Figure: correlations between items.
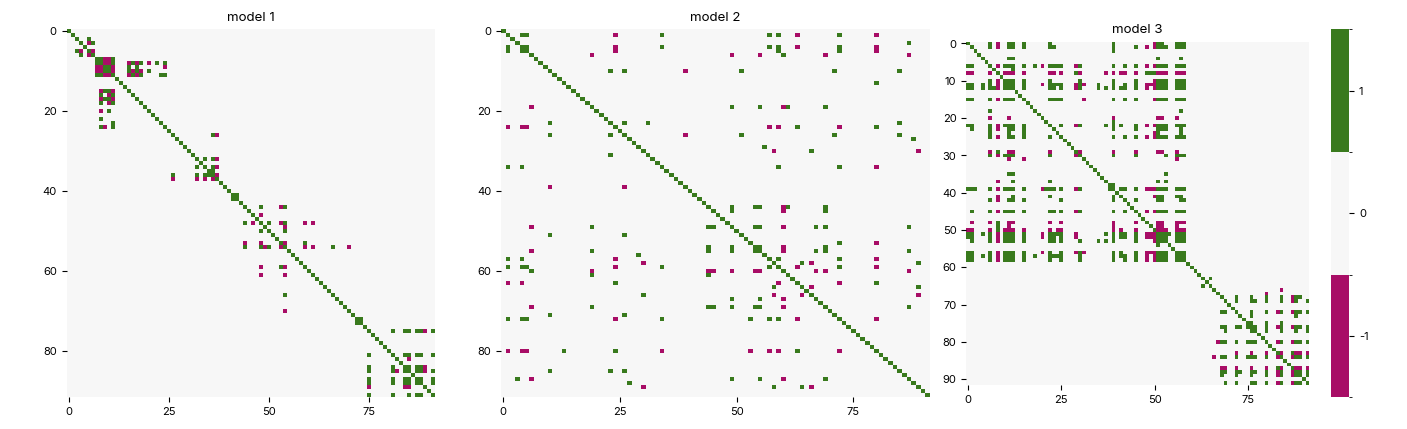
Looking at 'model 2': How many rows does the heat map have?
92
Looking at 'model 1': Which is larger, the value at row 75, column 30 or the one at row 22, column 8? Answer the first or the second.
the second
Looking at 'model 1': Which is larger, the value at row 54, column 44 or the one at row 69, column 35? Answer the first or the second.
the first
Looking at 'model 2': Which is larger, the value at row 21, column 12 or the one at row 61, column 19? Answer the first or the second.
the second
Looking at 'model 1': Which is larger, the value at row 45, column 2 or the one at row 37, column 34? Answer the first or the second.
the first
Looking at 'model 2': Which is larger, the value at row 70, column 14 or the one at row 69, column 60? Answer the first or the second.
the first
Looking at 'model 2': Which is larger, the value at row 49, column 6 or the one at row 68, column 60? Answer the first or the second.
the second
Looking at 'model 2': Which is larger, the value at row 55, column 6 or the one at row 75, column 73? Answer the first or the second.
the second
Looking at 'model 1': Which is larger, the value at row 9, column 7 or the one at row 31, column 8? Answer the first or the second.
the second
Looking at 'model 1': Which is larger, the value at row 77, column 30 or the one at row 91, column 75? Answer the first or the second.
the second
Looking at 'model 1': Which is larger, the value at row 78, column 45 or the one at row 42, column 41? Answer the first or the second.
the second
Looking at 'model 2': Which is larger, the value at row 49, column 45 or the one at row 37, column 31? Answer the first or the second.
the first
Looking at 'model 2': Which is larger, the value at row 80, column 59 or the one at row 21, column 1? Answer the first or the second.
the second
